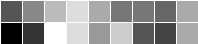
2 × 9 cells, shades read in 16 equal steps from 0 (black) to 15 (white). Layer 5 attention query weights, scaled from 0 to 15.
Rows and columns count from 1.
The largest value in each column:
5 8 15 13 10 12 7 6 10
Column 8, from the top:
6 4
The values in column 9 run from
10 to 10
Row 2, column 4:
13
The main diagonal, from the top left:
5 3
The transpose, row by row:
5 0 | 8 3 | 11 15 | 13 13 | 10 9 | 7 12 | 7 5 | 6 4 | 10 10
